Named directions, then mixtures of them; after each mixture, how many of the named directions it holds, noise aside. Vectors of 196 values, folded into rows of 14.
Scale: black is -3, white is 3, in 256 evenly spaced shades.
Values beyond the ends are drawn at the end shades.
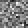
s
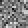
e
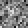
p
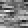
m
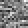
two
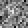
one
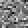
three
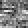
two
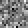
two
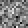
two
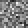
one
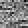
two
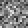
two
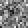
one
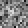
one
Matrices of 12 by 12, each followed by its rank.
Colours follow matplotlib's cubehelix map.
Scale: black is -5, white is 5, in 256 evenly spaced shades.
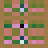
one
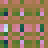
one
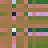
one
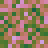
full rank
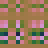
one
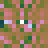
two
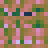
two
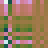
one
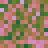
full rank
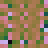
two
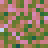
full rank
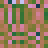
two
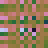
two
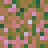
full rank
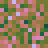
full rank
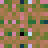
two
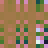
one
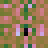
two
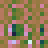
two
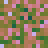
full rank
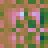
two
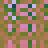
two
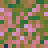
full rank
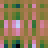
one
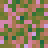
full rank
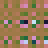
one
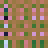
one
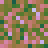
full rank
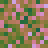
full rank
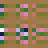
one
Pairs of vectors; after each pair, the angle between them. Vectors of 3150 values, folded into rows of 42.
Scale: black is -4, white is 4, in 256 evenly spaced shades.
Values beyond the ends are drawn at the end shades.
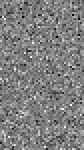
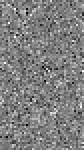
orthogonal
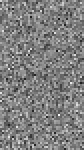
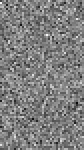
partly opposed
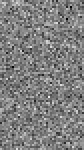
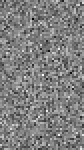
partly opposed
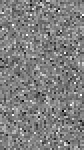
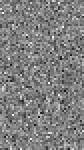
partly aligned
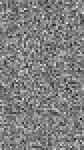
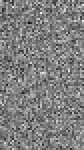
orthogonal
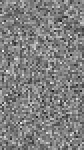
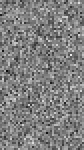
nearly opposite
